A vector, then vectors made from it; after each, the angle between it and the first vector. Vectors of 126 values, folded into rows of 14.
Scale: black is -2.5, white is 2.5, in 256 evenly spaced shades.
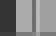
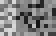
partly opposed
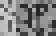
partly opposed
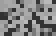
orthogonal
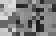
partly opposed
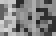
partly opposed
